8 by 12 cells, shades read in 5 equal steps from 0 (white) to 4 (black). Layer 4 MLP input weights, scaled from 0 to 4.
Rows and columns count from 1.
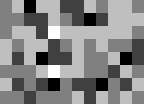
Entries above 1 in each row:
6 8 3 7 8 7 10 9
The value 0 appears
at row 3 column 5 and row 6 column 5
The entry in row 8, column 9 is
1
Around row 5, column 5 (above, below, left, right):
3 0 4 3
